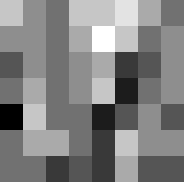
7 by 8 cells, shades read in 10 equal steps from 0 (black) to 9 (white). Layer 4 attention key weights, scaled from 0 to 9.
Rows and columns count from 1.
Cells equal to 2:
4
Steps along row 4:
up down up up down up up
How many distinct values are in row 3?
5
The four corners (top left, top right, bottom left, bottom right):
7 4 4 3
